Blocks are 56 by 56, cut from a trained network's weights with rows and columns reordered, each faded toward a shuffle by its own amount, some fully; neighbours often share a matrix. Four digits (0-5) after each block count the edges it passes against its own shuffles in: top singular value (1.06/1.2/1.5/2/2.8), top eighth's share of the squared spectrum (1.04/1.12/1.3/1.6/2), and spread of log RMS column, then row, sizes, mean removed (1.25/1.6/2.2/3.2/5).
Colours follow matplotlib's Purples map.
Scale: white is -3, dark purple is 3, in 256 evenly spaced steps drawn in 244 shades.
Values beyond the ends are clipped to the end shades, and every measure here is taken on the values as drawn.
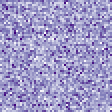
1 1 0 0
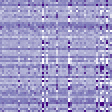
4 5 3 2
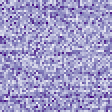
2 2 0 0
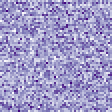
1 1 0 0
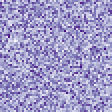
0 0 0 0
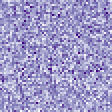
0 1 0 0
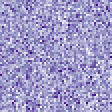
0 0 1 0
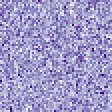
0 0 0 0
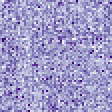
1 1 0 0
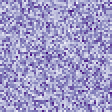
0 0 0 0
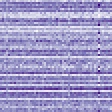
5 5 1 4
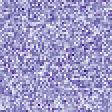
1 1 0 0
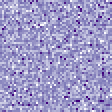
0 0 0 0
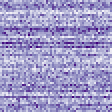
4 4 0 3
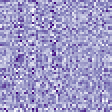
4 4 2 2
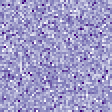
1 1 0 0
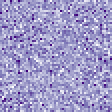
3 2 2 1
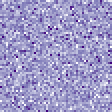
1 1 0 0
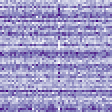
5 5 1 3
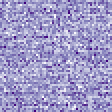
2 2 1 0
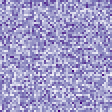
1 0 0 0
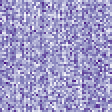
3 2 0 0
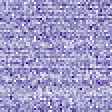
3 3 1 0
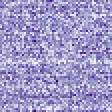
2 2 0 1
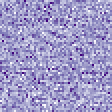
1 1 0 0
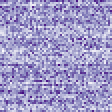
3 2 0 1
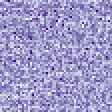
0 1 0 0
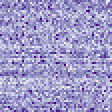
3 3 1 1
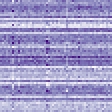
5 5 1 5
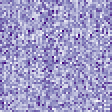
2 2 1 1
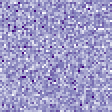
1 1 0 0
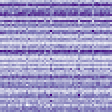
5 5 0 5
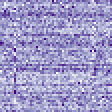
3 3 1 1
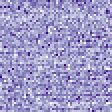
2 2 1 0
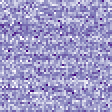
2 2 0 0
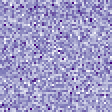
0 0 0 0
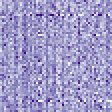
3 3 1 2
